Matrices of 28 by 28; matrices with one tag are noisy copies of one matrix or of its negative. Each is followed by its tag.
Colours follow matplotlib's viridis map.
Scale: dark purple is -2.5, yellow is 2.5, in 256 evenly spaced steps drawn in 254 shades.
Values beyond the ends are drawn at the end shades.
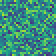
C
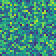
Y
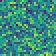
C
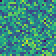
C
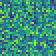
Y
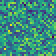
C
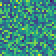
Y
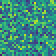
Y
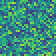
C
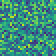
Y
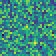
Y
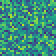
Y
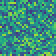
C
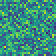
C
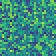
Y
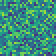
C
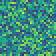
C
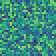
Y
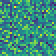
Y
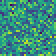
C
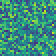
Y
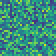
Y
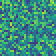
Y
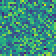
C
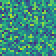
Y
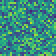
C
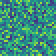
Y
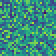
Y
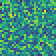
Y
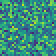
Y
